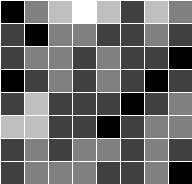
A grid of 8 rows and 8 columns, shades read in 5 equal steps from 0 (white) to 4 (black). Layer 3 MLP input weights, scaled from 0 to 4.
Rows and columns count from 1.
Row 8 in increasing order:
2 2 2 2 3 3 3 4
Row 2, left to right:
3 4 2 2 3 3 2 3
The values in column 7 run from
1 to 4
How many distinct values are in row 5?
4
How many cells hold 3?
28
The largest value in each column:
4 4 3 3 4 4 4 4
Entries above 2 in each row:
2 5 5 6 6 4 4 4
